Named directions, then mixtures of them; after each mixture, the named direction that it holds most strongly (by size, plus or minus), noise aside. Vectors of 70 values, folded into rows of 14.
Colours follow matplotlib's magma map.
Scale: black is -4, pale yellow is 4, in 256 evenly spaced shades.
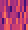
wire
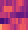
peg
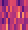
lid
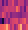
peg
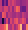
lid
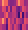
lid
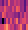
wire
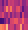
peg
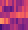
peg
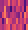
wire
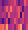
lid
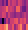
peg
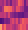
peg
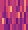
wire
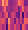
lid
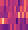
peg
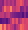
peg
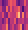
lid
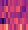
peg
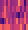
wire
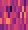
wire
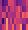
lid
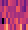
wire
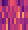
lid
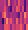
wire
